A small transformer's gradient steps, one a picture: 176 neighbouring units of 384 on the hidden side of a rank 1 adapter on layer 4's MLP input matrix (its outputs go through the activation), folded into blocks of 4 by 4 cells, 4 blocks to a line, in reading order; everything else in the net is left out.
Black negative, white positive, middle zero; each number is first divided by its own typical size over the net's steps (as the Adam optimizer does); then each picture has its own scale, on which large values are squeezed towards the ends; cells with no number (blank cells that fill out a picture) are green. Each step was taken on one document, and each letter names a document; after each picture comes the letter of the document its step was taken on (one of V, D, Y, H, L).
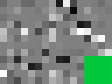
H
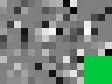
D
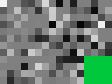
D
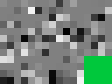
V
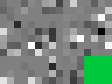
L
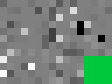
H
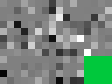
L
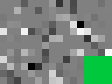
H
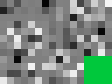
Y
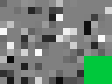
V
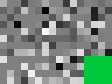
D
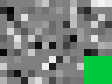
Y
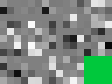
Y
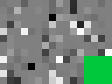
H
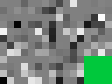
L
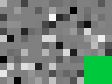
H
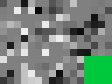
V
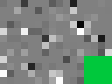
H
